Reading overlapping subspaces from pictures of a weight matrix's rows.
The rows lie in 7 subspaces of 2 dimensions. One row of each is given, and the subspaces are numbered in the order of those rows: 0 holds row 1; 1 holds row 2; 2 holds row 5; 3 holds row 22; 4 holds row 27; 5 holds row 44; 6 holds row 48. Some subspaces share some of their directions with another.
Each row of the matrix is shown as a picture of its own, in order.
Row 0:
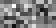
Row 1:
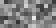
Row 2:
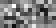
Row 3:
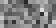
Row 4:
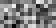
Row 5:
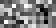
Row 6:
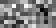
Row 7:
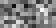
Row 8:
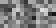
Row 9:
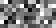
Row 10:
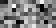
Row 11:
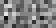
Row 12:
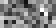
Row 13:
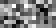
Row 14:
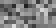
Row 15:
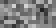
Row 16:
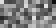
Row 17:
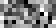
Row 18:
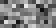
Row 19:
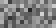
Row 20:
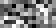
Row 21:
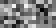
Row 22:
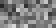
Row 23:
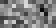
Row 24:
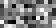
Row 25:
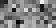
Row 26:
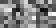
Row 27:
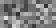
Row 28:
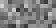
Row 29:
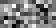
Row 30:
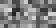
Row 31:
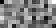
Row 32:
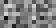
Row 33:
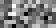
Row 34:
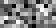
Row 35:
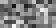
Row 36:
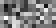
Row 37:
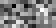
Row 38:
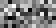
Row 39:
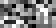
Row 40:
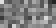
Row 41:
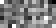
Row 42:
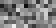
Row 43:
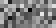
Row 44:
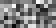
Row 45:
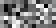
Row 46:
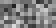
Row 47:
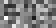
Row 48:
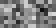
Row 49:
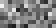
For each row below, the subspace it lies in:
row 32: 2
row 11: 2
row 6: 2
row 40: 0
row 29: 4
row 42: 3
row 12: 5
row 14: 3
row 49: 3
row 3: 5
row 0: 1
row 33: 6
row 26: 6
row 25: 3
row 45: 4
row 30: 6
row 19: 1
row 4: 5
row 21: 6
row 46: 5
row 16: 0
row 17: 5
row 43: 1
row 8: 6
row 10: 3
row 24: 4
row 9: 1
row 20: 6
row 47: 2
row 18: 1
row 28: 3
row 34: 0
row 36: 4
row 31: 0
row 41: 0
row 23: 5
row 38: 1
